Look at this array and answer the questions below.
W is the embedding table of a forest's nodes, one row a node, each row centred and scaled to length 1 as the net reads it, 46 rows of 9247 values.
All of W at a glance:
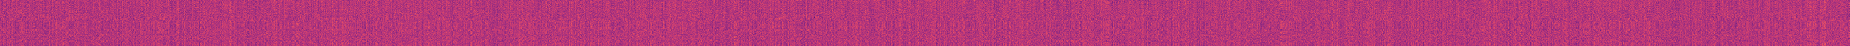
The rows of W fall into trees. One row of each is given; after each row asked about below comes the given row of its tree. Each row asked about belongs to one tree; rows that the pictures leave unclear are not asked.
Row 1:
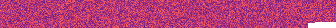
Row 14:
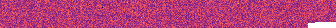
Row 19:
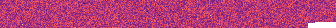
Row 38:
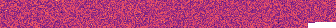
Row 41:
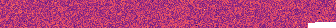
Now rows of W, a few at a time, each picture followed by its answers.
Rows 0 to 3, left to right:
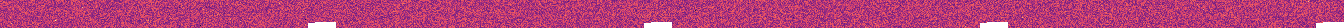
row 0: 38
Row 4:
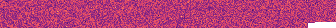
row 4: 38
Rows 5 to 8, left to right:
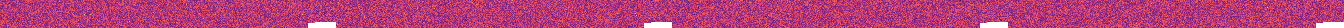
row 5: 1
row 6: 14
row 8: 38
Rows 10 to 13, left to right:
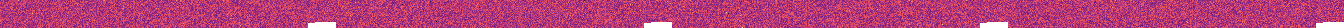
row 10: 41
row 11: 14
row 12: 41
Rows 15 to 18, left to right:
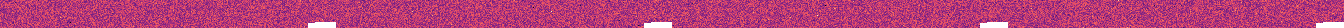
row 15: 38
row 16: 14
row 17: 14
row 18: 19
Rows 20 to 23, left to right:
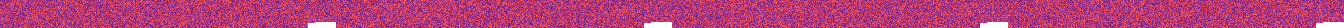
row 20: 41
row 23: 1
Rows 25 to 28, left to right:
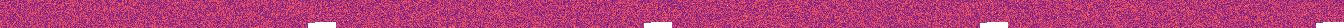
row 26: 1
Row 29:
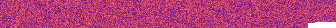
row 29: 19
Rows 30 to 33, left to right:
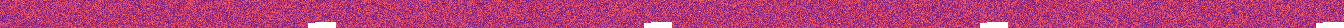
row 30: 19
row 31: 1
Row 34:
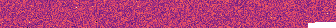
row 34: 41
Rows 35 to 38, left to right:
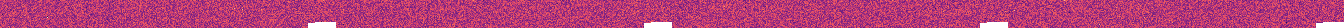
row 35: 14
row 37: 1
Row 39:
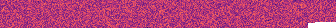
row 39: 1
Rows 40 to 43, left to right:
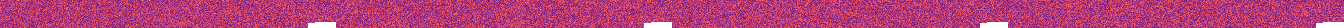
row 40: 41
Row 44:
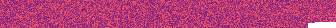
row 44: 1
